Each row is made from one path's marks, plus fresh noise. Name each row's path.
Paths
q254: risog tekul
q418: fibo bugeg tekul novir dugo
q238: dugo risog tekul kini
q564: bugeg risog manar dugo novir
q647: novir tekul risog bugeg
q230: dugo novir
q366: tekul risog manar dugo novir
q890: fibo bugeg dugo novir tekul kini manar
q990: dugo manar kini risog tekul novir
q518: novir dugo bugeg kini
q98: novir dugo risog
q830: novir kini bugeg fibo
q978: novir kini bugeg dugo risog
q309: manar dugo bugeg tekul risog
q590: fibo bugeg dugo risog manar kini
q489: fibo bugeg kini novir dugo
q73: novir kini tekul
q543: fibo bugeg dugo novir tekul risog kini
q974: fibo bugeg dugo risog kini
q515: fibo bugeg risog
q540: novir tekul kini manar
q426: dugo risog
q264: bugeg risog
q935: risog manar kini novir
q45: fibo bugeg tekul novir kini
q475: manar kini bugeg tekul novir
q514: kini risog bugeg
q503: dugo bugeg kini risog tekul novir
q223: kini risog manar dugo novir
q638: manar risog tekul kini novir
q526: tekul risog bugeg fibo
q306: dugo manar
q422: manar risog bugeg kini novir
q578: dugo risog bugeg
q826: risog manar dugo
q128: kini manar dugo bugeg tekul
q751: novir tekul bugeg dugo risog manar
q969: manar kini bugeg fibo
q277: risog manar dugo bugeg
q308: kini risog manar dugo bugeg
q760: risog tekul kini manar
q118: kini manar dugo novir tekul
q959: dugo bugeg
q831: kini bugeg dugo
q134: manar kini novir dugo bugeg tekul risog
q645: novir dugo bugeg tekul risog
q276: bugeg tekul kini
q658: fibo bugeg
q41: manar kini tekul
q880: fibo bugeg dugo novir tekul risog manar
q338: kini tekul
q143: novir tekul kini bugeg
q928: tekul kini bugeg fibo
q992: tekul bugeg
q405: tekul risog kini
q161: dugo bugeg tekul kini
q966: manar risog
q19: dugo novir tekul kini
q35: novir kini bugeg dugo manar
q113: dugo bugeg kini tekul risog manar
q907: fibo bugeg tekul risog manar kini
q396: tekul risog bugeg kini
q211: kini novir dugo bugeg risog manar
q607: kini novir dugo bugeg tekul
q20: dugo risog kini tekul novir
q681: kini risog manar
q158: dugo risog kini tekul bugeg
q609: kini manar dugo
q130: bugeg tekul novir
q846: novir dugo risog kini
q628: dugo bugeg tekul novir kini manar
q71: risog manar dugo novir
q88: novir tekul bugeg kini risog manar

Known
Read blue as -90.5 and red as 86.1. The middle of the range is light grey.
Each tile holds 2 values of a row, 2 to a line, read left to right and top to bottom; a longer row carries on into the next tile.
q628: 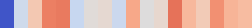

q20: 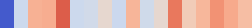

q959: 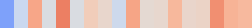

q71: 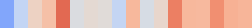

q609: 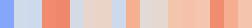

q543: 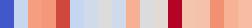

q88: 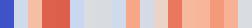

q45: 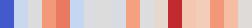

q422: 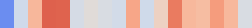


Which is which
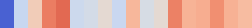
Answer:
q990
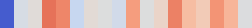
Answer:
q475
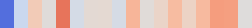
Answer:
q254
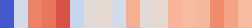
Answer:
q113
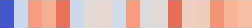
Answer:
q607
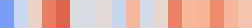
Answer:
q223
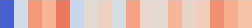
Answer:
q161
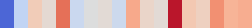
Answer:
q418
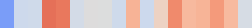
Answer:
q935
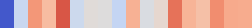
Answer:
q751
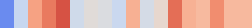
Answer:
q211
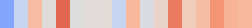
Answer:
q98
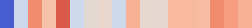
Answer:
q309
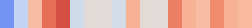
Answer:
q590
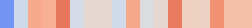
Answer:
q518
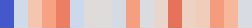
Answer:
q143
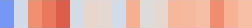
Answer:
q308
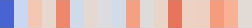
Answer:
q130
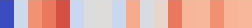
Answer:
q134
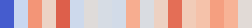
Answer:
q647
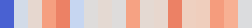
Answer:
q928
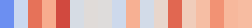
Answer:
q978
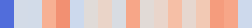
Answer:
q338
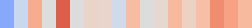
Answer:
q426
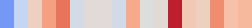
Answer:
q489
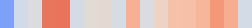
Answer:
q681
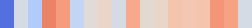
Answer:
q41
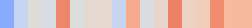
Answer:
q230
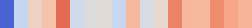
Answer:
q366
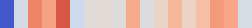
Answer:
q396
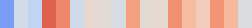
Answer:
q969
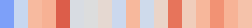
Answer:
q846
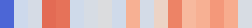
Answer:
q638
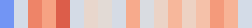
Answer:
q514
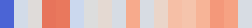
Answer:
q760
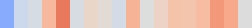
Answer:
q966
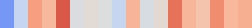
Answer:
q564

